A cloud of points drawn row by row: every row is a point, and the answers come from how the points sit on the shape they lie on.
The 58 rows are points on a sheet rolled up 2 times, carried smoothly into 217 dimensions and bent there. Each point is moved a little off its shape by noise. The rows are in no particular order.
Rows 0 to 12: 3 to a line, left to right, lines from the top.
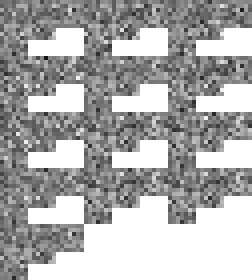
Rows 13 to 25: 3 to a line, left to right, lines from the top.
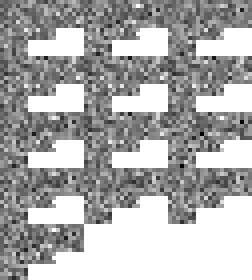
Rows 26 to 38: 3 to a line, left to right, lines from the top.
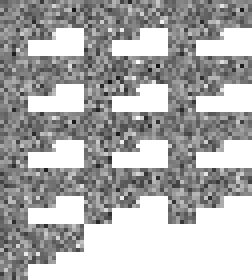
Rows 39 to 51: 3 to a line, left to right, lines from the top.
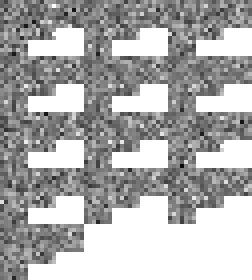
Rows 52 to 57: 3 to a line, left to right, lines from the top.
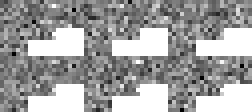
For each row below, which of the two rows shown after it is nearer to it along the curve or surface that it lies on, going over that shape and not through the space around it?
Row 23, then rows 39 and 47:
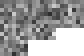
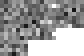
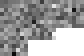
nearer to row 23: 39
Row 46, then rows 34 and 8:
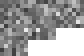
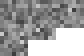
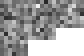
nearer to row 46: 8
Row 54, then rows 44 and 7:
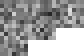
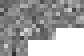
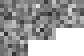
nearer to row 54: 7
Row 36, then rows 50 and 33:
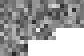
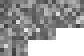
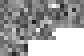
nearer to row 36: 33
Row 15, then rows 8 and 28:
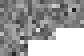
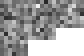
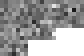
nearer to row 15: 28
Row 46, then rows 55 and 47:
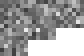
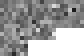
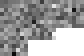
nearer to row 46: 47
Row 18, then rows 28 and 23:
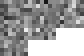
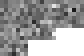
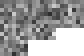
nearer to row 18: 23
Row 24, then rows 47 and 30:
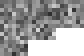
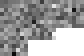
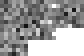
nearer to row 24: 30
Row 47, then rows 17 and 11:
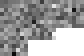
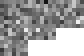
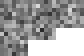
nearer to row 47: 17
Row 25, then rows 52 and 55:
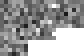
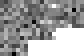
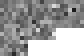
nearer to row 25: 52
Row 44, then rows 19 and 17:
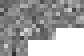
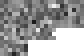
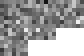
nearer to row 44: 17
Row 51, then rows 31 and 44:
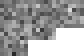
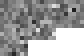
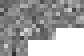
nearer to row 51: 31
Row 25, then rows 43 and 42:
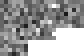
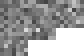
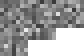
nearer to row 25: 42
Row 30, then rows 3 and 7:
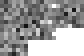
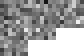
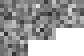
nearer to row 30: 7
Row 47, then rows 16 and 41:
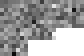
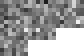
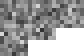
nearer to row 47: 16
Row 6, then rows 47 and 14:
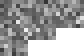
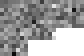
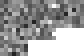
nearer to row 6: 47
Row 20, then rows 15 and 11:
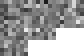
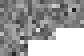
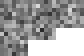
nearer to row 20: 11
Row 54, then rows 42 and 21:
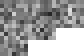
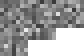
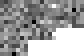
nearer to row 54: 21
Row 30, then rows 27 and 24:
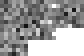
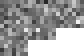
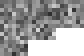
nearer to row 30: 24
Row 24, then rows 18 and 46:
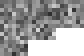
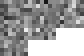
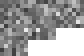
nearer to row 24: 18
